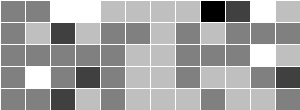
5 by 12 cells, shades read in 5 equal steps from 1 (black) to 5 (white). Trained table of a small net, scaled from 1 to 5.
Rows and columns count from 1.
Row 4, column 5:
3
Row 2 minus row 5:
0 1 0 0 0 -1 0 -1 1 -1 -1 0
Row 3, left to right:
3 3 3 3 3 4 4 3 3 3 5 4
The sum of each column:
15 18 15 18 16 19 20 17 15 16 20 16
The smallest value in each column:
3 3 2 2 3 3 4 3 1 2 3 2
